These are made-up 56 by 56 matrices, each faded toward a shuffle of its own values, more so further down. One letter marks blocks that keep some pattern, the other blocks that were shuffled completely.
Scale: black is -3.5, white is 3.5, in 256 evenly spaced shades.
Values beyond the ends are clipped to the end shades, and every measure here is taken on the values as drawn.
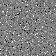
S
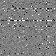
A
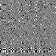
A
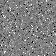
S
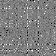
A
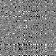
A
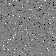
S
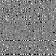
A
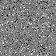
S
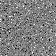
S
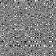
A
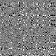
A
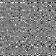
A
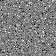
S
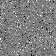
S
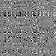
A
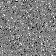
S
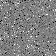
S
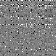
A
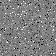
S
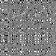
A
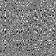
A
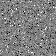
S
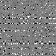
A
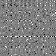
A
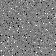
S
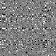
A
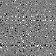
A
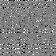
A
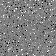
S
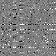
A
